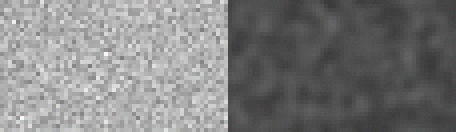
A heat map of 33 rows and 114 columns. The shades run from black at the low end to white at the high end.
The table splits into one row of 2 panels. Panel 1,1: high, fine-grained. Panel 1,2: low, blotchy, faint in contrast.
